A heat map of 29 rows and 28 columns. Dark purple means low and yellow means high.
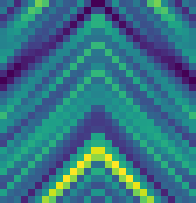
Mirror symmetry: left to right. Ninth with the highest average: bottom middle. Odd rows or columns: none.
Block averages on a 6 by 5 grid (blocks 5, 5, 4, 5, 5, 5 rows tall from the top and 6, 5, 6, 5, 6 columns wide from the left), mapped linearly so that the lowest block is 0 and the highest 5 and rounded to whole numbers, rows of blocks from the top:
20102 / 01310 / 02320 / 23132 / 31513 / 14241
